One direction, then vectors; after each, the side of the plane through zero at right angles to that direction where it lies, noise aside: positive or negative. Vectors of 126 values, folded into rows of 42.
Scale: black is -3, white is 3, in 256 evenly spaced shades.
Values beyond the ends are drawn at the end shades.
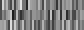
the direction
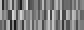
negative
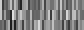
negative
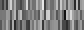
negative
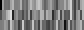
positive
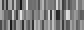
negative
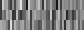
positive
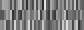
positive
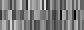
positive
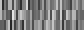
negative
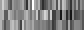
positive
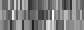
negative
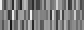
negative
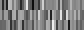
negative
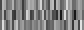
positive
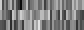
negative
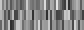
negative
